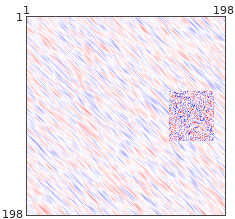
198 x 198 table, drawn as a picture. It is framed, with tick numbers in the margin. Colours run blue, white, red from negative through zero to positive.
Slope: none. Mirror symmetry: none. Odd patch: rougher, in the middle right. Odd rows or columns: none. Histogram: heavy tails on both sides. Roughest part: middle right.
